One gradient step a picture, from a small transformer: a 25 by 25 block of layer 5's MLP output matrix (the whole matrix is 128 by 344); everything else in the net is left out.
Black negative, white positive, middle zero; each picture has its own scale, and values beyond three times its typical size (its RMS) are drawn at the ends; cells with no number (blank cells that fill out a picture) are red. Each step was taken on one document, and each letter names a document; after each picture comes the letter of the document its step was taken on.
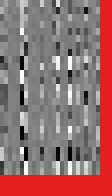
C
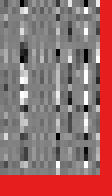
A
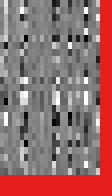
C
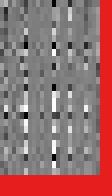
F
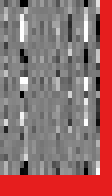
A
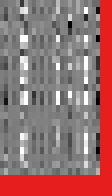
A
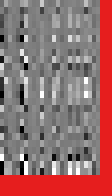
C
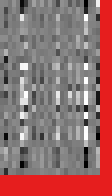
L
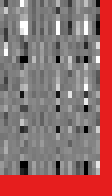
L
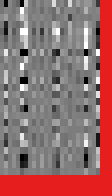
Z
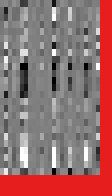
F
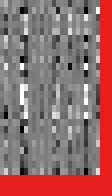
A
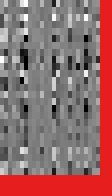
F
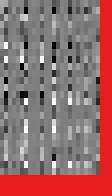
F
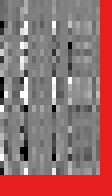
C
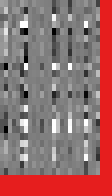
F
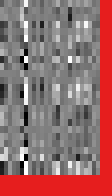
C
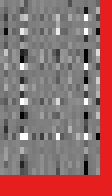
L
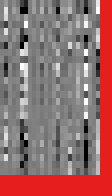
A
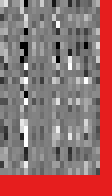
C
